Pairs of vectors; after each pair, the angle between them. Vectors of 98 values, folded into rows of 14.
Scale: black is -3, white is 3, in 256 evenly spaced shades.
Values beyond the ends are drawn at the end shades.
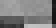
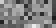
partly aligned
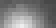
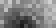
nearly opposite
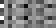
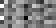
nearly parallel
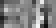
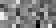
partly opposed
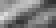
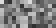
orthogonal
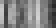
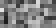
partly aligned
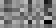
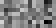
nearly parallel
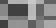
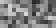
partly opposed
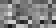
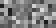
orthogonal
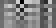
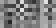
nearly opposite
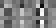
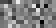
partly opposed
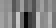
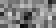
partly aligned
